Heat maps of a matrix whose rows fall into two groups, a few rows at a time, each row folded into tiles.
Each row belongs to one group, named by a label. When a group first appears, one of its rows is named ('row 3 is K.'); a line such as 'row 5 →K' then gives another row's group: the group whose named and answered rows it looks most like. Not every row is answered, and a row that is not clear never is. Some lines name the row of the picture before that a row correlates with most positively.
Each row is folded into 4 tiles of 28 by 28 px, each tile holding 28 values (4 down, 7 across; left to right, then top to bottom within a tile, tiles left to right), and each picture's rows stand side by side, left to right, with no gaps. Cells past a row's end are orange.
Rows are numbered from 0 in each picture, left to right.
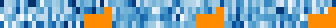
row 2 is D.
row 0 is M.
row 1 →D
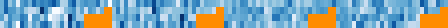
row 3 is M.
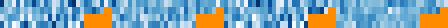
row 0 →M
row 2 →M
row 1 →M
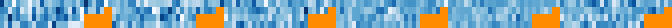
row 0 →M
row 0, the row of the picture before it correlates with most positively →1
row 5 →M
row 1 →D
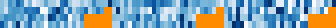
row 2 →D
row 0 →D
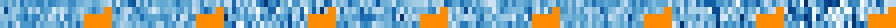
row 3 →D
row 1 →D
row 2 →M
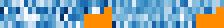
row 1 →M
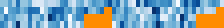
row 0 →D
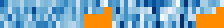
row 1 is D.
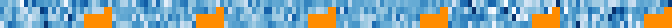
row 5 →D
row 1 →M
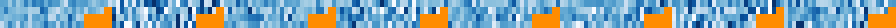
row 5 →M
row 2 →D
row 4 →D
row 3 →D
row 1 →M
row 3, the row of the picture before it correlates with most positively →4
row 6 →M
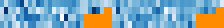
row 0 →D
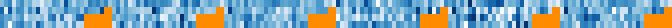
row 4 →D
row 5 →D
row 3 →M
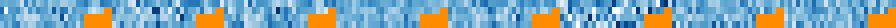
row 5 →M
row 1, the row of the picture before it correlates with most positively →1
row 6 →M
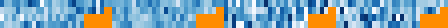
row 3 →D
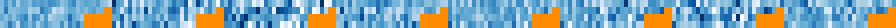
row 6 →D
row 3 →D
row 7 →D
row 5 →D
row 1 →M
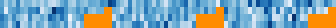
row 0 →D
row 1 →M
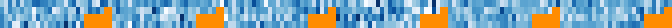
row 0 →M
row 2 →M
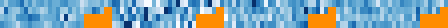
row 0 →D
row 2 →M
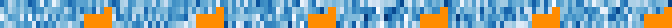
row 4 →M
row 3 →D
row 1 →M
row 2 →M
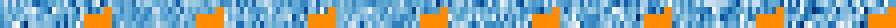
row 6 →D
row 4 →M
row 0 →M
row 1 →D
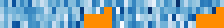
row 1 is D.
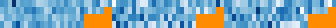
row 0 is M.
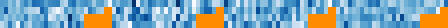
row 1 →D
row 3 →D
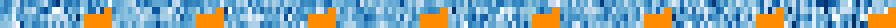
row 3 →D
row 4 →D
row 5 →M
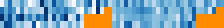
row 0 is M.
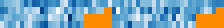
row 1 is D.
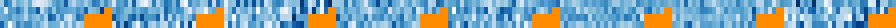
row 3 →M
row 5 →M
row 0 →D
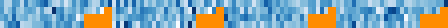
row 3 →D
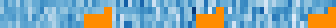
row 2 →D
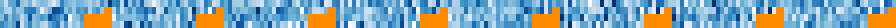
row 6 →M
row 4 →M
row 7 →M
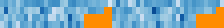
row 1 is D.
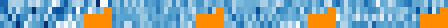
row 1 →M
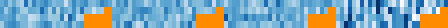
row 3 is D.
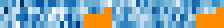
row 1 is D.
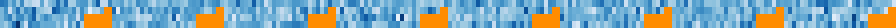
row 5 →M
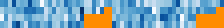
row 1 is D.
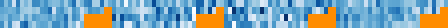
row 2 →D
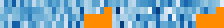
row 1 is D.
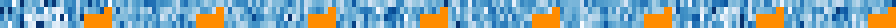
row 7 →D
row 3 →D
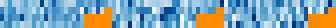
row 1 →D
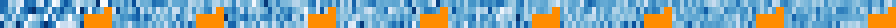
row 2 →M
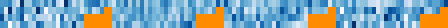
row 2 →M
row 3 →D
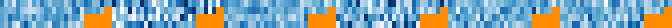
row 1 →M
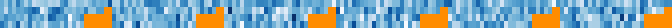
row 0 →D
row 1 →M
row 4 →M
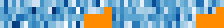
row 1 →M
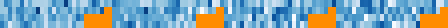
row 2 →D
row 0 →D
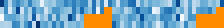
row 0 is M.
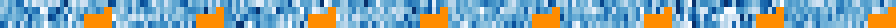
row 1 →M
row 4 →M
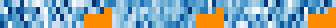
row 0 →D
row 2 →M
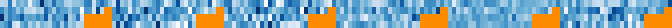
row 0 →M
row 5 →D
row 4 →D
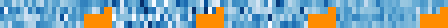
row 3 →M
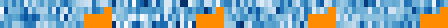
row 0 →D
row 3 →M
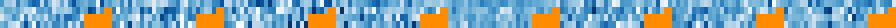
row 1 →D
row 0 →M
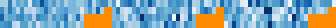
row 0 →M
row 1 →D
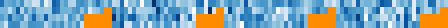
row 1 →M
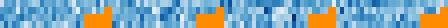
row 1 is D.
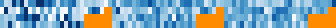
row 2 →D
